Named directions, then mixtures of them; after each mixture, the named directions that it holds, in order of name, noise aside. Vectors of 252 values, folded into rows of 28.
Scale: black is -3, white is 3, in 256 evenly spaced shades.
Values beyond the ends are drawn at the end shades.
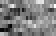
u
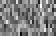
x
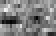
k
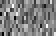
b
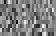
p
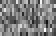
k, x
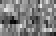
k, x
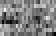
b, k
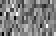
b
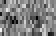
b, k, p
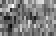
b, k, u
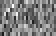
b, x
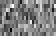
b, u, x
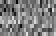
k, p, x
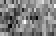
k, p, u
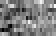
u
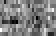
k, p, u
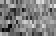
p, u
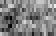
k, p, u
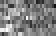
u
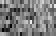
p, u, x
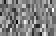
p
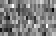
b, p, u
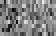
p, u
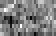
k, u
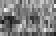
k, u, x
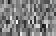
p, x
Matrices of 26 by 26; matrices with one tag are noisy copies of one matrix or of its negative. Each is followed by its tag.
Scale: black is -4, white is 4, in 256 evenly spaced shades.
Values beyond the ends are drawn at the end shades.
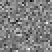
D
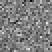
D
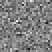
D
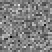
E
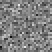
E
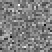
E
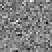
D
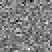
D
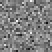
D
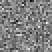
D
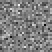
E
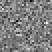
D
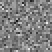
D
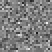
D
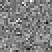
D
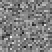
E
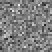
E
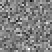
D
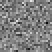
D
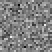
E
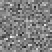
E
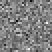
D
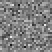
E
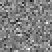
D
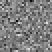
D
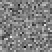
E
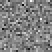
D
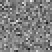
D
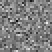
D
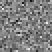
D
